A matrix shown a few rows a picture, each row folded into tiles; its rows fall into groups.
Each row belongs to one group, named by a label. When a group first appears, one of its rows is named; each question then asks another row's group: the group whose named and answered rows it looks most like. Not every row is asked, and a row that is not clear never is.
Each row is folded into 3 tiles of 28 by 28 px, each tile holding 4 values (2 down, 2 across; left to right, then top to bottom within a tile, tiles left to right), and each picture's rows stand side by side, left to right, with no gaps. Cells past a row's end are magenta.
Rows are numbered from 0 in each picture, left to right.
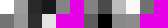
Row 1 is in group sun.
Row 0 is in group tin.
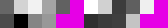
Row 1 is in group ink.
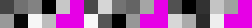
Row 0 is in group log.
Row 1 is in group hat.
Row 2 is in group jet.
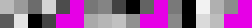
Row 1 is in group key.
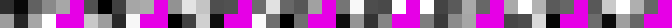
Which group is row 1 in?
jet
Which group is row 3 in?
hat
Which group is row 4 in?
ink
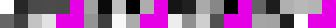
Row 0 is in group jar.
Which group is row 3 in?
jet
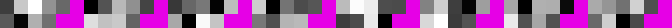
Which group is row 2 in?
log
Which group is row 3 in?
jar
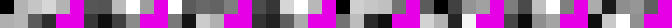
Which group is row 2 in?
jar
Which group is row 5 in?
jet
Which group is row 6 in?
sun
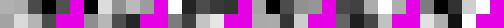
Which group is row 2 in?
jar
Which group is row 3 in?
jet
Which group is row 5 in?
jet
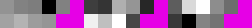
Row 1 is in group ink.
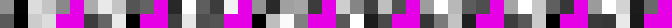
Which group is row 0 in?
sun
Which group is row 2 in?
ink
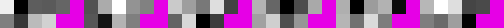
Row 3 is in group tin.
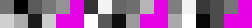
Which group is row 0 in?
jet
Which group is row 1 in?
hat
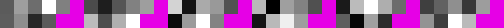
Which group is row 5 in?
log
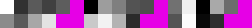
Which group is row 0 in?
jar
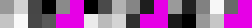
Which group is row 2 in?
sun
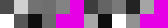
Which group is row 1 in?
log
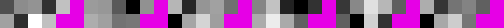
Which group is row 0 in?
log
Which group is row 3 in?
key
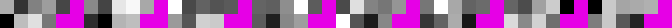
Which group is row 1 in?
sun
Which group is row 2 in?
jar
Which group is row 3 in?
sun
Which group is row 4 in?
hat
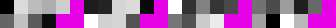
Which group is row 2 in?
jar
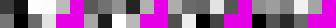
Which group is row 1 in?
log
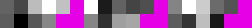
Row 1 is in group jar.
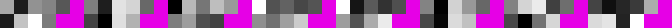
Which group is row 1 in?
sun
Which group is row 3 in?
jar
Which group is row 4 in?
jar
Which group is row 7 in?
jet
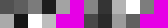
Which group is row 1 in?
sun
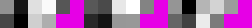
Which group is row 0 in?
sun
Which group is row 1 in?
sun
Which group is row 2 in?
sun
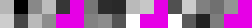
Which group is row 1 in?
jet
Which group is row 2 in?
hat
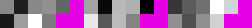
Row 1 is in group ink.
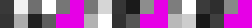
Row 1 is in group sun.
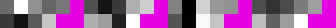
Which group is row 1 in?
jet
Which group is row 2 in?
sun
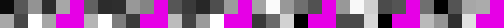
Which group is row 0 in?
log
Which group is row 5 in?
jet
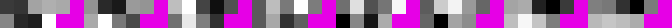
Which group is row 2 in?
key
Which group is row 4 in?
ink
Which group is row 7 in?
key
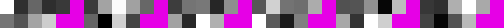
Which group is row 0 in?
jar
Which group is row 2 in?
log
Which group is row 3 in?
hat
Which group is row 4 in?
log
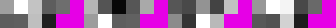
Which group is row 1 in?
tin
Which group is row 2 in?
log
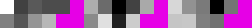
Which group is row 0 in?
jar
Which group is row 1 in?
tin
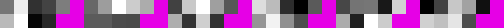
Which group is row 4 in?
log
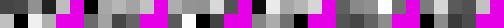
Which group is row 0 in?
log
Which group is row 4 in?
sun
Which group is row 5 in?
ink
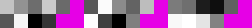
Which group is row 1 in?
hat
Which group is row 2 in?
key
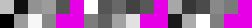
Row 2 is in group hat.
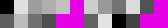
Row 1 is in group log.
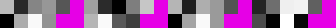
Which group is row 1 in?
tin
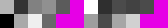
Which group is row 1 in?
jar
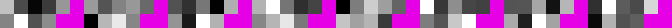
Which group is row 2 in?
log
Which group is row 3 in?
key
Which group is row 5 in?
jar
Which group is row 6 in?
log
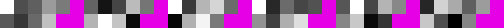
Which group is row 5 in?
hat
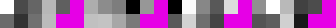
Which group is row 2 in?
ink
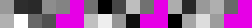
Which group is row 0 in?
tin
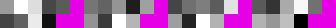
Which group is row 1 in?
log
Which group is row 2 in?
log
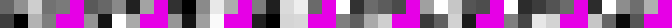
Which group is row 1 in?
log
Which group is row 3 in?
sun
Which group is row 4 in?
jar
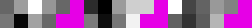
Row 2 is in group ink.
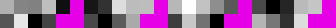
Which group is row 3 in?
jet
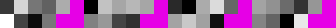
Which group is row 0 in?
hat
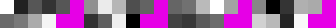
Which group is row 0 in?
jar
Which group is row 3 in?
jet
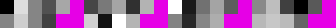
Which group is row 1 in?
log
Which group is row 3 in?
key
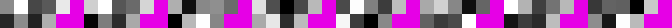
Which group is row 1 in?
ink
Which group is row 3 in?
tin
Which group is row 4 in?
hat
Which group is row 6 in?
ink
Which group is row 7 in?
log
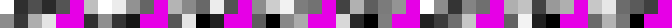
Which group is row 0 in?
jar
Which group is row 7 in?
key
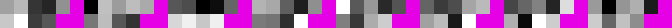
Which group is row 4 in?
jar
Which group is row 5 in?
jet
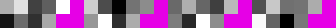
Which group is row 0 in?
ink
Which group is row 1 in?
tin
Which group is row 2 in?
log
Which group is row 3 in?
hat
